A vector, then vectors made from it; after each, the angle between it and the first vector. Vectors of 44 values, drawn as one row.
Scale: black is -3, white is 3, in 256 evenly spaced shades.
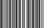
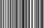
orthogonal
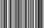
orthogonal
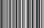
nearly parallel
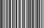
nearly parallel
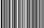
partly aligned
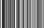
orthogonal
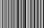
partly opposed
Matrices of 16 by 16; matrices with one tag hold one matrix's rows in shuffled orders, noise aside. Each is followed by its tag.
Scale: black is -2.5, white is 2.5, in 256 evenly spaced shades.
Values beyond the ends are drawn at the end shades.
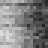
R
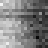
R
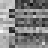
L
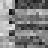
L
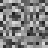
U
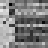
L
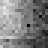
R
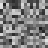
U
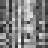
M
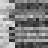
L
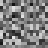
U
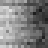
R
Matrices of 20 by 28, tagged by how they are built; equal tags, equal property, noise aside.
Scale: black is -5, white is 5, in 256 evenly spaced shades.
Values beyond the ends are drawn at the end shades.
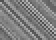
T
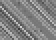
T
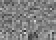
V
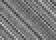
T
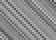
T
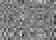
V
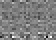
V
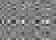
V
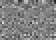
V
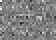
V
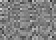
V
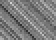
T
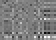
V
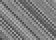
T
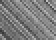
T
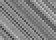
T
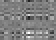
V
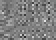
V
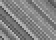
T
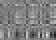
V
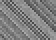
T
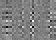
V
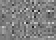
V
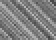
T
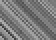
T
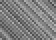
T
